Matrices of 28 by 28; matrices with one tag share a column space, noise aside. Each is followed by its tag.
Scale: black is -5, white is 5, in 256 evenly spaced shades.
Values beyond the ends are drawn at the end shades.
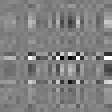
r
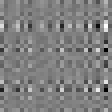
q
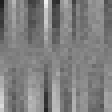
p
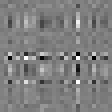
r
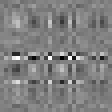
r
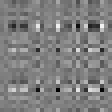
q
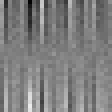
p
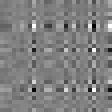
q
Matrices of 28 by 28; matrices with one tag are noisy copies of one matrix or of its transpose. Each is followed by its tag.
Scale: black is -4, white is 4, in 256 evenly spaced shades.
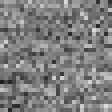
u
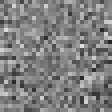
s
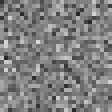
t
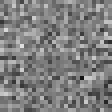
s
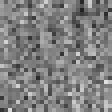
u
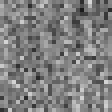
u
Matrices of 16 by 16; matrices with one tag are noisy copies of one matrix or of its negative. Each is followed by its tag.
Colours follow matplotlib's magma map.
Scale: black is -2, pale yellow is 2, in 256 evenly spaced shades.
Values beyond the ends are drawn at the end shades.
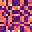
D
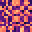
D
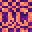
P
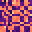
D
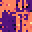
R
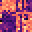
R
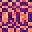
P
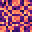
D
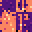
R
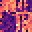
R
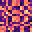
D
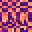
P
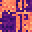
R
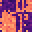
R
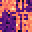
R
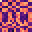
P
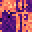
R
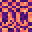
P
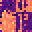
R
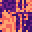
R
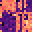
R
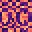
P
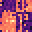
R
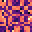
D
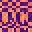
P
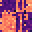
R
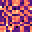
D
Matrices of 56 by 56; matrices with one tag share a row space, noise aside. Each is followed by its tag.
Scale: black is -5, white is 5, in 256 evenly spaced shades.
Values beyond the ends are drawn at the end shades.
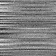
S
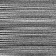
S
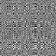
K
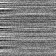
S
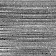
S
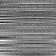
S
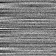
S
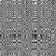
K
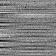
S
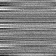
S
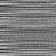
S
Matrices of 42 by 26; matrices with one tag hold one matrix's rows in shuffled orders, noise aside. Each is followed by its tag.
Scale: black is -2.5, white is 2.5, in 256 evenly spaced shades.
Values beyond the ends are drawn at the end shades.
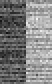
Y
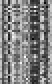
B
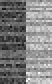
Y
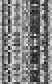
B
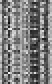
B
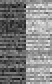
Y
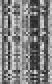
B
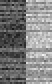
Y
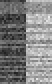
Y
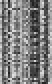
B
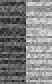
Y
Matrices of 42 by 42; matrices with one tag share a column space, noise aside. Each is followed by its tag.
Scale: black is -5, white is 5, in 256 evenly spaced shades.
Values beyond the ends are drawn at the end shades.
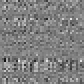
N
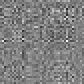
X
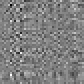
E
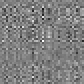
X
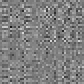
X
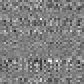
N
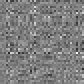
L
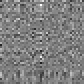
E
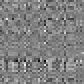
N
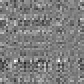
N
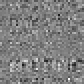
N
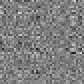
L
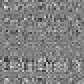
N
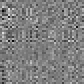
X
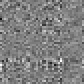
N
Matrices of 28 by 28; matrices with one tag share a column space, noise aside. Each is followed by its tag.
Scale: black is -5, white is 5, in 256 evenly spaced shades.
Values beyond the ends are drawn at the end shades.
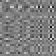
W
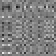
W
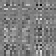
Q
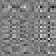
W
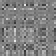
Q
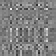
Q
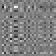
W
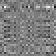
W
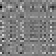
W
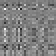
Q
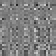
Q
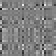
Q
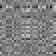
W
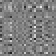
W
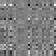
Q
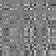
Q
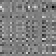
W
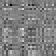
Q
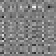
W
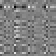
W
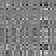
Q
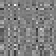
Q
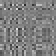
Q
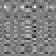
W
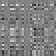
Q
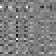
W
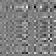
W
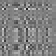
Q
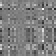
Q
